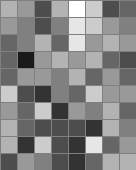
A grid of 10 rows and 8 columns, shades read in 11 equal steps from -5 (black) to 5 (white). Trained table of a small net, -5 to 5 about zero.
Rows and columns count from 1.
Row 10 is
-2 1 0 -2 -3 -1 2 2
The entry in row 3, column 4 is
-1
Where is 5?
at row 1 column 5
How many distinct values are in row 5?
4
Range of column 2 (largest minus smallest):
5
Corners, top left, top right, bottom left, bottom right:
2 -1 -2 2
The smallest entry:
-4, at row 4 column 2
